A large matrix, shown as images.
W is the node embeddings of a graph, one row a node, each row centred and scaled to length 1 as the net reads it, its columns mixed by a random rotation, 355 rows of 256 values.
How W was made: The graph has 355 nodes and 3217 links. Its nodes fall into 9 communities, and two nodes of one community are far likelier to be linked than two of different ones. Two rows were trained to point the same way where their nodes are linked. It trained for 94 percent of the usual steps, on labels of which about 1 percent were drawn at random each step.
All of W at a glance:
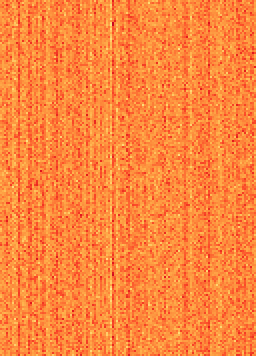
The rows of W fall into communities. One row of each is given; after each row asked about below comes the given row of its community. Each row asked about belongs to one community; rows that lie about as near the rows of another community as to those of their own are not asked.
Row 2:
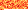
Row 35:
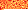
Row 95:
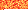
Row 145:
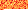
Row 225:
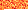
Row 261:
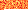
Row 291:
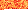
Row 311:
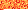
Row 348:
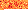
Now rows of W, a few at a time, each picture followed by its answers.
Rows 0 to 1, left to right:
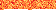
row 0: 225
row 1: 225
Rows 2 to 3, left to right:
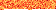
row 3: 291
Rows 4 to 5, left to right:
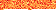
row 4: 35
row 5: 225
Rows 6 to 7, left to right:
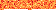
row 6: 311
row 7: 35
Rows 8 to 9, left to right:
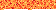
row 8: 35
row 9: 225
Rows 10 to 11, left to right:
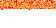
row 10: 348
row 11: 145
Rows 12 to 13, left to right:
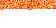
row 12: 35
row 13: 348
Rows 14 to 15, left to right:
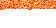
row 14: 95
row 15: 145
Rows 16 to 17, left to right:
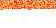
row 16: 291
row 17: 35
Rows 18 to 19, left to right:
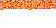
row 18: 145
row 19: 348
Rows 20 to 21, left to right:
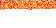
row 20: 95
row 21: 348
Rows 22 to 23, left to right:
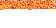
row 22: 225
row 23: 225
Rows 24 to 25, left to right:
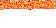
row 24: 225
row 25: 225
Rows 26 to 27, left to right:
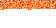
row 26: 348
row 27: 261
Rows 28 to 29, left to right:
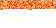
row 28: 311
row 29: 2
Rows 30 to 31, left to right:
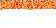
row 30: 35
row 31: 348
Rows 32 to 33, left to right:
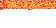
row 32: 35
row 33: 311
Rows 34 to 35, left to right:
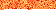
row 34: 291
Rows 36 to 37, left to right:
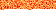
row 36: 291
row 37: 291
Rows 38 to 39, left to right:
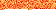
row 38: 348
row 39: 291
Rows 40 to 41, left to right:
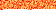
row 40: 225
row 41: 348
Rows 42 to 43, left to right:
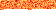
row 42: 311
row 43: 2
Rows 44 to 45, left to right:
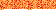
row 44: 291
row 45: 95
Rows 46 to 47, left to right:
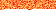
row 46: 291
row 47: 311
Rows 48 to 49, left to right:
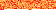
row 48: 311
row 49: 145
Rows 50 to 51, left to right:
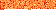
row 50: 95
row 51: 35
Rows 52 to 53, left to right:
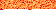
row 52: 225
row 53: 145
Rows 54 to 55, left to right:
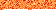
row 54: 145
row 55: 35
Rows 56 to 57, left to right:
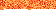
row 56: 2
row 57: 35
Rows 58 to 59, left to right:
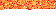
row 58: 2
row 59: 311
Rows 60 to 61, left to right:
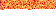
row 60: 95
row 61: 225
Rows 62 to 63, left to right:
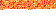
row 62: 95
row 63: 348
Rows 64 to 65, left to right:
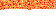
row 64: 95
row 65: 225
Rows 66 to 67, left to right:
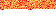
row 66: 261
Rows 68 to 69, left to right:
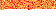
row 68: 291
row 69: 95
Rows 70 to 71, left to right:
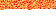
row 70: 291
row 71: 145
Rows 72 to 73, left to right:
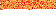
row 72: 225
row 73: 225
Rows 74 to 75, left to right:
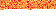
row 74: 291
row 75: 348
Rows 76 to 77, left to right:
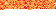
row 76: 145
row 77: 291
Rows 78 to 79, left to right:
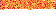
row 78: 95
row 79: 2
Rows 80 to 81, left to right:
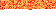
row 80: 95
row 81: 261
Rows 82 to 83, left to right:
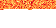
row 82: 261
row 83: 145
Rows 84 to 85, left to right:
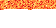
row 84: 311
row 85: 95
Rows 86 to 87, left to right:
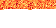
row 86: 35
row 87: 95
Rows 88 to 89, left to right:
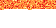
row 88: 2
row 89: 291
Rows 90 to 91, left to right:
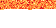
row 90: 35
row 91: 145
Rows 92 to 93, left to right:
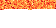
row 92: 225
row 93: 348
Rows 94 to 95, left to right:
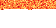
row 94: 2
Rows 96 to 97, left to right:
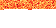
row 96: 2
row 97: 261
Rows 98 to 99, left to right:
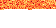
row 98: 35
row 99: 2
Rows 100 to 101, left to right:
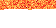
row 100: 261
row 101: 348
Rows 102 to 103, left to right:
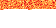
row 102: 261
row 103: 2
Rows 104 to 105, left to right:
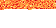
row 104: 291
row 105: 291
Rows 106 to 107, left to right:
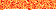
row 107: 225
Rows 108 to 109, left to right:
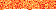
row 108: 291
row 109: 311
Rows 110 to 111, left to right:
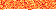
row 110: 145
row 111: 311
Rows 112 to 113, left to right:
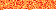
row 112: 35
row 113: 145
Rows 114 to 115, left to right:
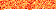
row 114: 35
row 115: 145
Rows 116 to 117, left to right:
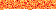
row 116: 2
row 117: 348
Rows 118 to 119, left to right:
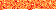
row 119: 95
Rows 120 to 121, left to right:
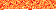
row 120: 348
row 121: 261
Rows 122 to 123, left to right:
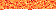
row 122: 225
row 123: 261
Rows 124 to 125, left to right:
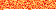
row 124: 2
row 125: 35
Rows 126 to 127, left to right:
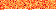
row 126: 95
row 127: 291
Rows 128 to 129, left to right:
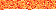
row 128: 2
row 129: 225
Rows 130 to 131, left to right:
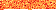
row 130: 348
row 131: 35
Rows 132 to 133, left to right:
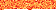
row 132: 291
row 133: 145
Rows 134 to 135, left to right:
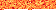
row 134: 225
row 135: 261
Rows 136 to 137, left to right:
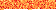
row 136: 291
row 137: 35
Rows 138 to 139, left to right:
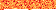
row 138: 261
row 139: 145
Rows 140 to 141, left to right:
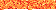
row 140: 291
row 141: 2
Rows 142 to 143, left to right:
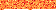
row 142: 145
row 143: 145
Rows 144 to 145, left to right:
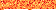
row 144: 35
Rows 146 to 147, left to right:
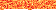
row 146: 2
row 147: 348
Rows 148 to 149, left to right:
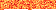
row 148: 311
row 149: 225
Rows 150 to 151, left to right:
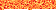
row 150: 225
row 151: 145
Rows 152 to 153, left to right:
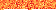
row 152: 35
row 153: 35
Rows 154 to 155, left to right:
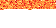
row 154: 145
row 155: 2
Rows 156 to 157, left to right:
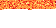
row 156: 311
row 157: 225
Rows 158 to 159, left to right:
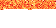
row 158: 2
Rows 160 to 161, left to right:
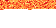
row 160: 225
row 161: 311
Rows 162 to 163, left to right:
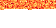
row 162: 2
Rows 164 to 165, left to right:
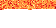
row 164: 311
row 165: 2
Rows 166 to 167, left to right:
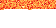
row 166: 35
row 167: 35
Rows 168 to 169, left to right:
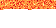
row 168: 35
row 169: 35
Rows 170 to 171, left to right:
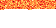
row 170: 95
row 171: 291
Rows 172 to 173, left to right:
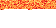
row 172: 311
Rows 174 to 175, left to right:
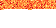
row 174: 35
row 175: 95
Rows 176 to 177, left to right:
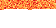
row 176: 291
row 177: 225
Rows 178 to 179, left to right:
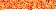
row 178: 291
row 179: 95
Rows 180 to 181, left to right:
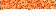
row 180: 35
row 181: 2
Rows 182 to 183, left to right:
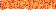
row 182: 95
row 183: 348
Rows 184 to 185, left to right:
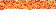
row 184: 261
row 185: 2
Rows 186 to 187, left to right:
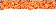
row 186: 311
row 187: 311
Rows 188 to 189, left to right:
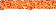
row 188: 2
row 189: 261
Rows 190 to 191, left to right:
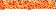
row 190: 95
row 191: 95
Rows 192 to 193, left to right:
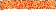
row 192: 261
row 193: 35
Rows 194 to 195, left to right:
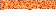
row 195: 145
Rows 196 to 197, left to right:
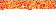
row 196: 261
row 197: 311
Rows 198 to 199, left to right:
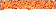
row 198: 145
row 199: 311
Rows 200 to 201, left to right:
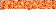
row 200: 95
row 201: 145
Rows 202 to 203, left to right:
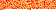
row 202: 291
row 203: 35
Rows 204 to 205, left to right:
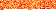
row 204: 261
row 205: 291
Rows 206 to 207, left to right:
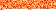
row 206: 2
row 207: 348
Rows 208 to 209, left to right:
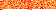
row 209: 95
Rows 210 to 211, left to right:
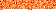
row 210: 348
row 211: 261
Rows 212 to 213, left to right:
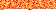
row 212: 348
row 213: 225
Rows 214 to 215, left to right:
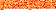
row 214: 2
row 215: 2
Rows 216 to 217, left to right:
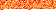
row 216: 145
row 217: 145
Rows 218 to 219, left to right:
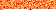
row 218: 35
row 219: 311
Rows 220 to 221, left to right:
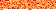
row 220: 225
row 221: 225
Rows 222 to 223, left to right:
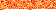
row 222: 311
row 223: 261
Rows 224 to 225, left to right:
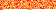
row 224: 311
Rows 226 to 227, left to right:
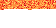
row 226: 261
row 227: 261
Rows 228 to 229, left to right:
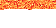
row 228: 145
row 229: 311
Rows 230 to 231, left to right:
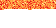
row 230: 225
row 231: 2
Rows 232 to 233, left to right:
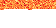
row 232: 261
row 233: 311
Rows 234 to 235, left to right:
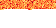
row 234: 35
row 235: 225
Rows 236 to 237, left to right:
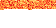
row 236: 2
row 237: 95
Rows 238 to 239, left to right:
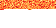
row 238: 311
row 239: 2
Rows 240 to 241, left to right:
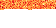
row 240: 95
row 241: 2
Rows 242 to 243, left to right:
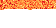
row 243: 291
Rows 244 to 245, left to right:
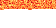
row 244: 225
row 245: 225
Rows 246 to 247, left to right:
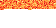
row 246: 145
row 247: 348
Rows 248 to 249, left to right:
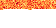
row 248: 35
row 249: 2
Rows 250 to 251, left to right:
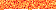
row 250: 348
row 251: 348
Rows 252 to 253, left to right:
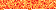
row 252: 35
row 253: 35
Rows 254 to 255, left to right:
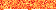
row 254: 311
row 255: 35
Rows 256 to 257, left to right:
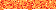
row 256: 2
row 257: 95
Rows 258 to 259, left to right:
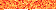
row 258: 225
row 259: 311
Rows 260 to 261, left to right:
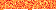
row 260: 35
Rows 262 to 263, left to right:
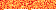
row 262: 225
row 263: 35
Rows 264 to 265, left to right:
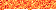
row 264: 145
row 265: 348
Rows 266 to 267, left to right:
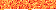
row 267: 35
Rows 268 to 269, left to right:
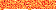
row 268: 2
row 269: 291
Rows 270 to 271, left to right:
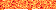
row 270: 95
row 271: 95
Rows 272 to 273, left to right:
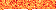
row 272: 348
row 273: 225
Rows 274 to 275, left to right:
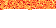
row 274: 311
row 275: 225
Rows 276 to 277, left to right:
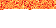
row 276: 261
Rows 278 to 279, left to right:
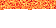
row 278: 35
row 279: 261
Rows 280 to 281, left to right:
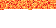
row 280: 311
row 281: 348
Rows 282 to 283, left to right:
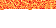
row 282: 291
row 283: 145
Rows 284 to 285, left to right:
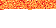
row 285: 348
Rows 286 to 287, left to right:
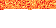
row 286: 35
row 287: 348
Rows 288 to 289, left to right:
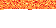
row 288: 291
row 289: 311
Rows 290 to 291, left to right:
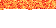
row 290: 2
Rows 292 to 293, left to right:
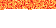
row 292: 2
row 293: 35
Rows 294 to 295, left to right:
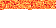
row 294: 311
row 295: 2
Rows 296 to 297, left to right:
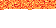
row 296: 311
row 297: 348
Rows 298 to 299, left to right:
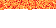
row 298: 348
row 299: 225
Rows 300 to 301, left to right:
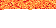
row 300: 311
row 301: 291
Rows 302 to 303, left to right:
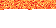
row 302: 311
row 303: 2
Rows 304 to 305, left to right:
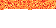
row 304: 311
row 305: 291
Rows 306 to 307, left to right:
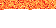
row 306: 225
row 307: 291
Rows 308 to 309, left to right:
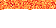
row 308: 311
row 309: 2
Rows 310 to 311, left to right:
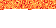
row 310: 261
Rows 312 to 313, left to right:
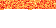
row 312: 145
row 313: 348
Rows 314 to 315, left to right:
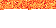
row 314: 261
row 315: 35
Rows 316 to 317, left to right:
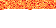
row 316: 145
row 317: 261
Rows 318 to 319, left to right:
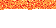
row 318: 2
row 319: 95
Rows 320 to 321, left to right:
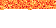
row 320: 311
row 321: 348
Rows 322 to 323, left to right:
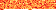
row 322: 225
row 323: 2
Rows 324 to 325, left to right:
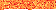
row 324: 311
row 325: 225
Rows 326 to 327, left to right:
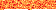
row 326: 95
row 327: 311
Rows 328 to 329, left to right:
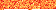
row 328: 95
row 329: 145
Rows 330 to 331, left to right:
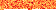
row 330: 2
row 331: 145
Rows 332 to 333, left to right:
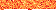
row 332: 291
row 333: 145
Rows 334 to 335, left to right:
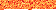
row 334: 311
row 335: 145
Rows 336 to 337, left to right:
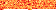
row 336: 145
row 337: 225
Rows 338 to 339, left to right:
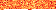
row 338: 2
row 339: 311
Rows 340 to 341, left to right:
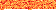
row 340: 145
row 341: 35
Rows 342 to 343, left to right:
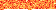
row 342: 145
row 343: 2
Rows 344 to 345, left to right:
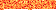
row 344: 225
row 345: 95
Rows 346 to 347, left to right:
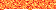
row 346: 291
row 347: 348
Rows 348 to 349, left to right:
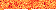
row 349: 35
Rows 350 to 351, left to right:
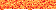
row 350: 145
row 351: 348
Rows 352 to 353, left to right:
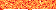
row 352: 145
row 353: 261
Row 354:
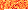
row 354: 145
